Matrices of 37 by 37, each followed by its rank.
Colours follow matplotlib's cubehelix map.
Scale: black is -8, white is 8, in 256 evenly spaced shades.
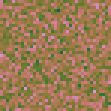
full rank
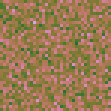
full rank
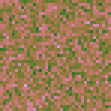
full rank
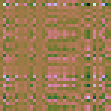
two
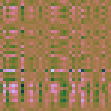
two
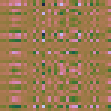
two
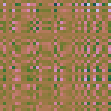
two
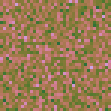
full rank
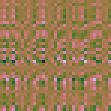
two
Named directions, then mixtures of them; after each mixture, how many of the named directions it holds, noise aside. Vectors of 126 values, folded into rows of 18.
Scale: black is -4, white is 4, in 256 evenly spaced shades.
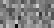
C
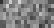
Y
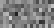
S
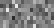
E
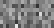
one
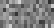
two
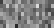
two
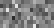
one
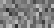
three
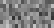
three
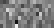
three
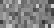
three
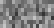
three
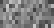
three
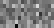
one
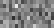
two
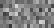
two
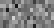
one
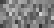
three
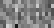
two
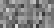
three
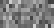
three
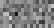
one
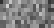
one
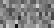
one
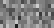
one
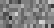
two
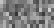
two
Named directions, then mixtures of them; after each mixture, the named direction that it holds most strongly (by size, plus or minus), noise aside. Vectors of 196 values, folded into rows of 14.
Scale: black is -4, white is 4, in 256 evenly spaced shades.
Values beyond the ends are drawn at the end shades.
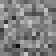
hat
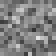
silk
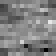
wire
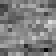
wire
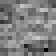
wire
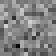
hat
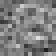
silk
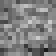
wire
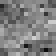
wire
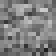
hat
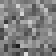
hat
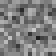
silk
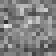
hat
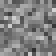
silk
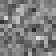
silk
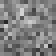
hat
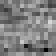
wire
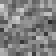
silk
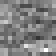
wire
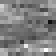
wire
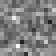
silk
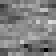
wire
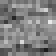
wire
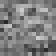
silk
